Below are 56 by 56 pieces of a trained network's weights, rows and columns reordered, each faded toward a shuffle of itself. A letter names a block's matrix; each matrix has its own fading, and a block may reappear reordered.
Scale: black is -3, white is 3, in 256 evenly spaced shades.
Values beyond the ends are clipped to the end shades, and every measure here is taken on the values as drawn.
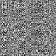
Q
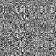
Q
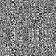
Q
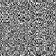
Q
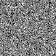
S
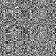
Q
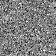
S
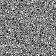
S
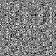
Q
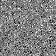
S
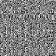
Q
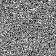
S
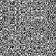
Q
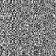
Q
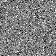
S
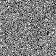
S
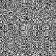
Q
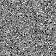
S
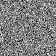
S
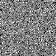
S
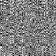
Q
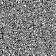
S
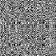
Q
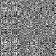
Q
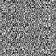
Q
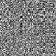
Q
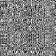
Q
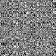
Q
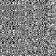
Q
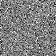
S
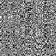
Q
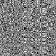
Q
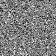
S
